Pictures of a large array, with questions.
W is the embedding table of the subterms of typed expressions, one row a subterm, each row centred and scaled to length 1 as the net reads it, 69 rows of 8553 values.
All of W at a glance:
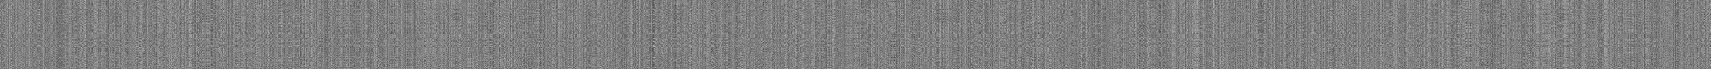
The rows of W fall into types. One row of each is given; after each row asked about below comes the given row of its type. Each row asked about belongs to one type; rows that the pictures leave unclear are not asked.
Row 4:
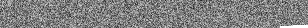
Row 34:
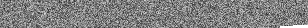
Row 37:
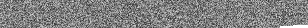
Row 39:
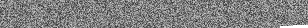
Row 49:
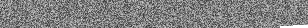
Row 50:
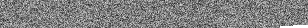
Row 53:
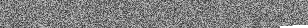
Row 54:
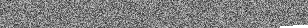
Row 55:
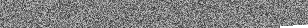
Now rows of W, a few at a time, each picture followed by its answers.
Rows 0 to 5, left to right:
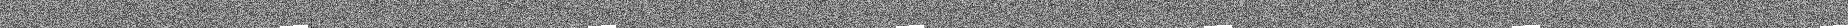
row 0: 37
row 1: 34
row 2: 49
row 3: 4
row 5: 55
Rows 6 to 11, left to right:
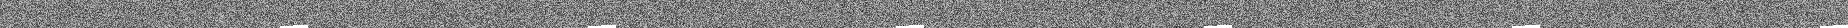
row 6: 54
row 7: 37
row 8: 39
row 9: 50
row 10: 49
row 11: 55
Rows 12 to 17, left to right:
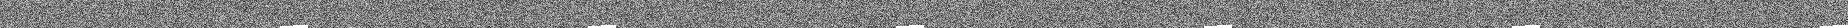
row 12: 4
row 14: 53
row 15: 55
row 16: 53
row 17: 39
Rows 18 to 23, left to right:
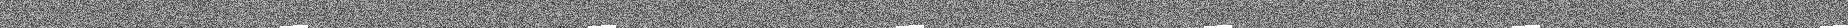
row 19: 50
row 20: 39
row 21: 50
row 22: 4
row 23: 54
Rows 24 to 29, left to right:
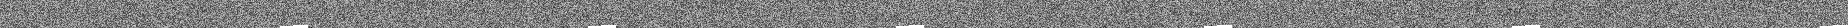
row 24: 37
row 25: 53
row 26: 53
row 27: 55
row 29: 4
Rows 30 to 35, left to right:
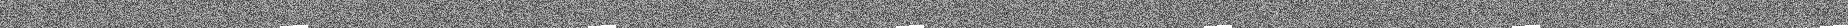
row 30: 39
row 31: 55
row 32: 54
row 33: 54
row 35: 37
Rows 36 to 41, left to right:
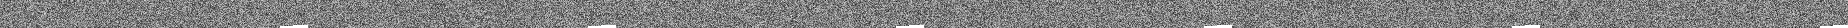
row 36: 34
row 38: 49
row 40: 53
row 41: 34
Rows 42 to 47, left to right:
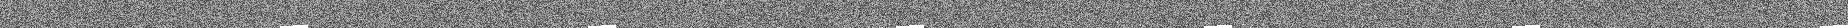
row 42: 49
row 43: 55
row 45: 53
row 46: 34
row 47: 39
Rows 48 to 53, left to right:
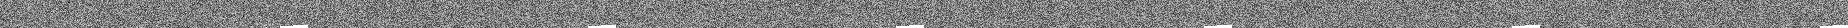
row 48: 49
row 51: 49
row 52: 39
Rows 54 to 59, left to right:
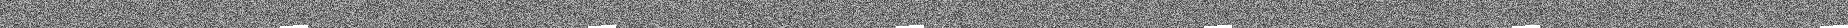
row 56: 37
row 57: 34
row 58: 50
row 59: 54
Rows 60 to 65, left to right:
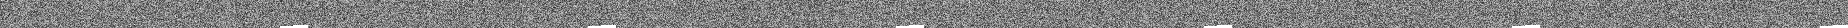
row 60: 54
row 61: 4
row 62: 50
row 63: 54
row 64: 37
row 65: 4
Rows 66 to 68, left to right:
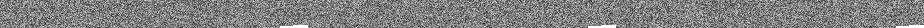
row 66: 50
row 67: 55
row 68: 53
